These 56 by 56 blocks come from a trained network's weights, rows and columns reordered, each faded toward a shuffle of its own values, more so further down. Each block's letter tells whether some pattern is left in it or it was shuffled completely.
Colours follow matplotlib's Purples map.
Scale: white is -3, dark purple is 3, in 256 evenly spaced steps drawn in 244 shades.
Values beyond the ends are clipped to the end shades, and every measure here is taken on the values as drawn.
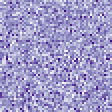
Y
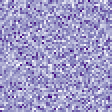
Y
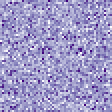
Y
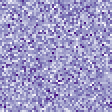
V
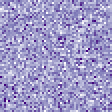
Y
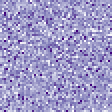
Y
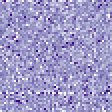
Y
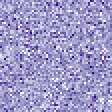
Y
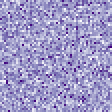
V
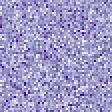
Y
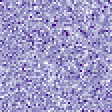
V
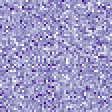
Y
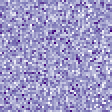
V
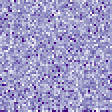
Y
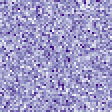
V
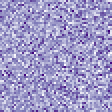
Y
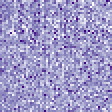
Y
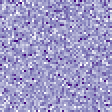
V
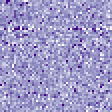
Y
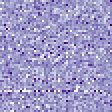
Y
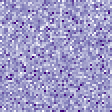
V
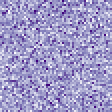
V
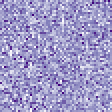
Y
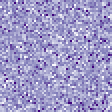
V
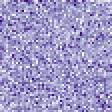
Y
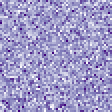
V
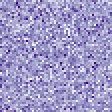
Y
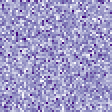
Y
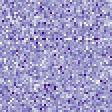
Y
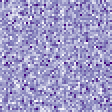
Y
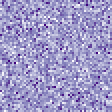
V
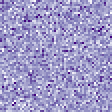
V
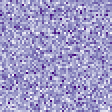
Y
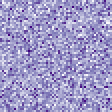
Y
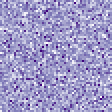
V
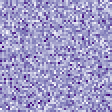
V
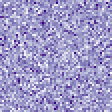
V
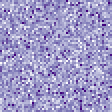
V
